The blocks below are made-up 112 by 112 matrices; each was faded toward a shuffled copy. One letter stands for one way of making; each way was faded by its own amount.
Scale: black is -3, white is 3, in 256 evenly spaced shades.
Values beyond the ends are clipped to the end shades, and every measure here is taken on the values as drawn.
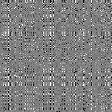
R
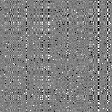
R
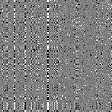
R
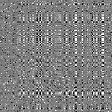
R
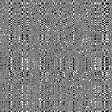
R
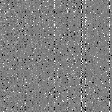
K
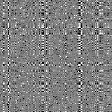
R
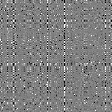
R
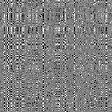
R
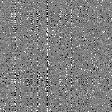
K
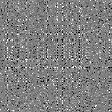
K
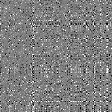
K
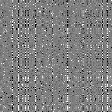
R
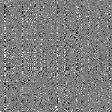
K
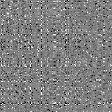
K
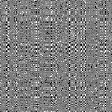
R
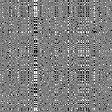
R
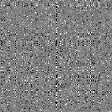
K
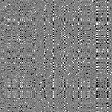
R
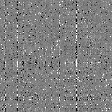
K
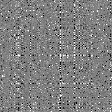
K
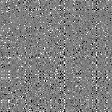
K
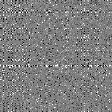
K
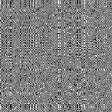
R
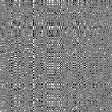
R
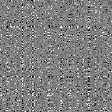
K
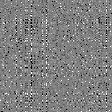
K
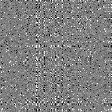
K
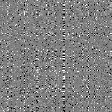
K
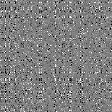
K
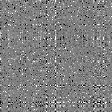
K
